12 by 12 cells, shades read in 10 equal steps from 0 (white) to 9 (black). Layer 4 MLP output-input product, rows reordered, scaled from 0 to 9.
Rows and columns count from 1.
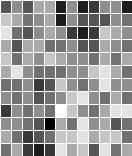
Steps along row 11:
up up down down down same down up down same up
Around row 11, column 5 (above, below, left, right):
9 7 6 2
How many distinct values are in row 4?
4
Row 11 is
3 5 7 6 5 2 2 1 3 2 2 5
